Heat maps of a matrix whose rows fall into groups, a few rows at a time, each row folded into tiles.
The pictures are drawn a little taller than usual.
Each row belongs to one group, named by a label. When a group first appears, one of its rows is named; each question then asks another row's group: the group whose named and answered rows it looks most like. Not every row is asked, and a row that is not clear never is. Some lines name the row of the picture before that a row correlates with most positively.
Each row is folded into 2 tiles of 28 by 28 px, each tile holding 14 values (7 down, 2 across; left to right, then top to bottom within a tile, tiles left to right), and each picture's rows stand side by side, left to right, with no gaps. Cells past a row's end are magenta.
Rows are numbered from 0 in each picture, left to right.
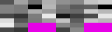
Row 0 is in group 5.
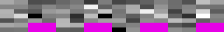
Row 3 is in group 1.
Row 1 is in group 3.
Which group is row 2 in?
5
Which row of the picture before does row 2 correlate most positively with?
0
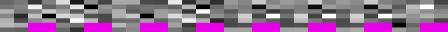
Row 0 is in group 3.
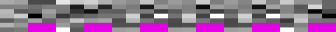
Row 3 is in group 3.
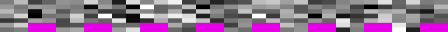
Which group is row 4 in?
1
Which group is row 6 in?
5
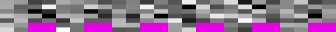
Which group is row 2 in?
3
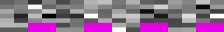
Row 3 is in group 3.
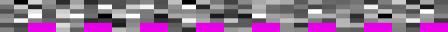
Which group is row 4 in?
1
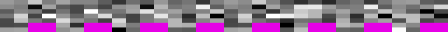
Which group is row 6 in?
3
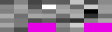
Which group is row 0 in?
5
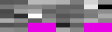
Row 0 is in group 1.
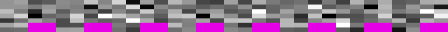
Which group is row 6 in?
5
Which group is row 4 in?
1
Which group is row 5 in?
3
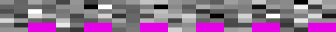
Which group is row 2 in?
5
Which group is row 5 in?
1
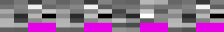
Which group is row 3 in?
3
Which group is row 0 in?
3
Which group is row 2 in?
1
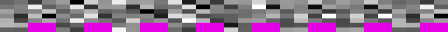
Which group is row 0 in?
3
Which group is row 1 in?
1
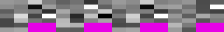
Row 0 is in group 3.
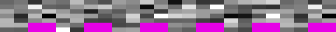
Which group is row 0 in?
3
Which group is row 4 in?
5
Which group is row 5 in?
3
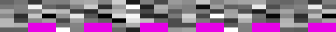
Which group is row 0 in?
3
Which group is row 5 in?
3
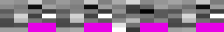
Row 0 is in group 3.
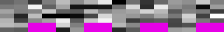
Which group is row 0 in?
3
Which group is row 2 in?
5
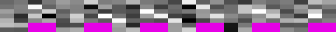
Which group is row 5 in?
1
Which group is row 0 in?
3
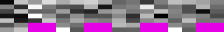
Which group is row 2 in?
3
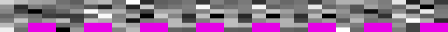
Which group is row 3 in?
3
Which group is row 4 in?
3
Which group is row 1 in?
5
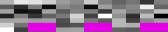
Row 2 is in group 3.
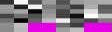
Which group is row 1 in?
1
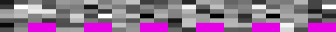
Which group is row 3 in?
1
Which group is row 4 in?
3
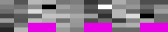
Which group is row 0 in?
5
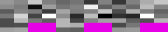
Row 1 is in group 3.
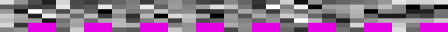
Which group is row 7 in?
5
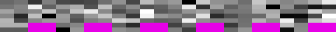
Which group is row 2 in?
1
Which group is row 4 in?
5
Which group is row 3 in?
1
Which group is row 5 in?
5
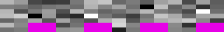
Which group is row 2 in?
5
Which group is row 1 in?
1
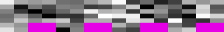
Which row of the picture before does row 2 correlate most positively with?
0
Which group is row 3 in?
1
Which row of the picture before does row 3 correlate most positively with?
1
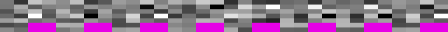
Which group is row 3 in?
5
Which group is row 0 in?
1
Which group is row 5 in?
3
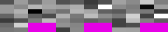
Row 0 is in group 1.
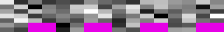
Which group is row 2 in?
1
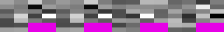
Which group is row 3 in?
3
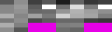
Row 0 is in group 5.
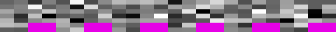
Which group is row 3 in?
1
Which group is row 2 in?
5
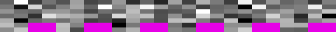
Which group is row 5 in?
3
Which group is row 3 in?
1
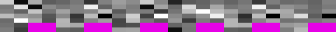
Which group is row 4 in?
3
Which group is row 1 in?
3
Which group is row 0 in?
1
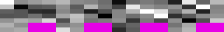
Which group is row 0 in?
5
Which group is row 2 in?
5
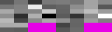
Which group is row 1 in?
5
